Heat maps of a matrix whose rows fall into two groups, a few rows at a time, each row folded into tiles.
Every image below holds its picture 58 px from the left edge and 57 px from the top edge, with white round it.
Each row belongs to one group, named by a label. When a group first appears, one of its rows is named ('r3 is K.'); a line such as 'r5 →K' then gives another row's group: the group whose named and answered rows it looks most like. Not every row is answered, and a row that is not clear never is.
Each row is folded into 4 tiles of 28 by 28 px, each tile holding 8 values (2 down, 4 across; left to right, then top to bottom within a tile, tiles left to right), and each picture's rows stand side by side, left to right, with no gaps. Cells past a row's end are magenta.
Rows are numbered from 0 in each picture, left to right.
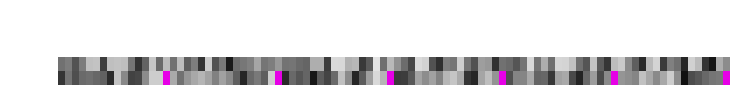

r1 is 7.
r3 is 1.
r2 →1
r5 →7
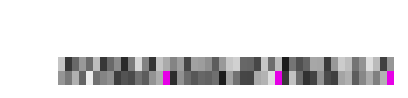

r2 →1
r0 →7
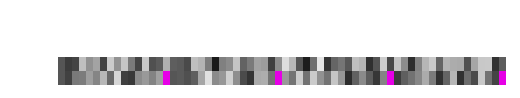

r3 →1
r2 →7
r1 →1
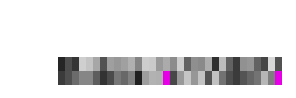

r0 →1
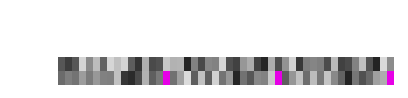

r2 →7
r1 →7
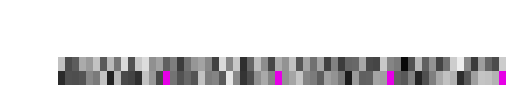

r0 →1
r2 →7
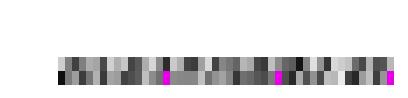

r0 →1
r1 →7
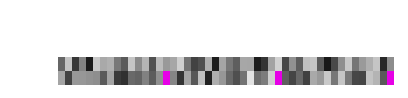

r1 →7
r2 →1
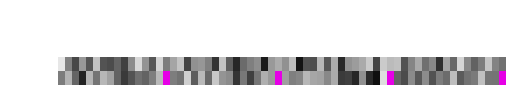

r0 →7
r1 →7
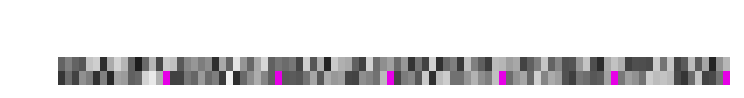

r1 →1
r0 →1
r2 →1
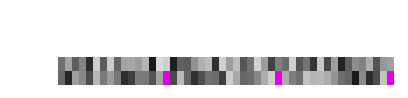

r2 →7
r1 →1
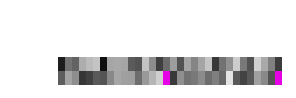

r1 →1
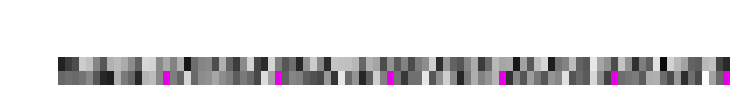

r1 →7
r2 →1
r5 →1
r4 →1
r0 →1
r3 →7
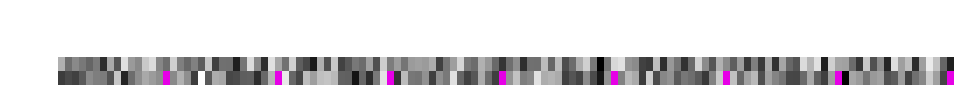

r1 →7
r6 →7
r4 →7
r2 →7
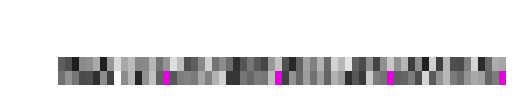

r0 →1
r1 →7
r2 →1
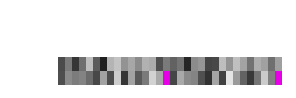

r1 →1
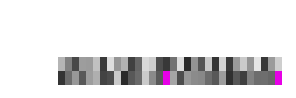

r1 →7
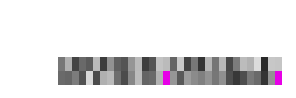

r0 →7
